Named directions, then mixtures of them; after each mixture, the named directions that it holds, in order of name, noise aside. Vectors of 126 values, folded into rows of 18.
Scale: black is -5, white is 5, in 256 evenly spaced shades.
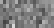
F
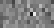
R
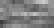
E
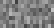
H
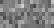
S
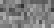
E, H, S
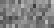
E, F, S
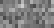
S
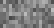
E, H, R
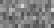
H, S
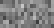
R, S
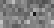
E, R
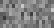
H, R, S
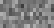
H, R, S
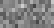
S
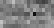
E, R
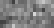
E, F, R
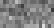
E, H, S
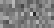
R, S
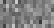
F, H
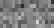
S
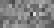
E, R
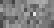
E, R, S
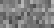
S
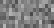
H, R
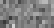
E, F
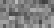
E, H
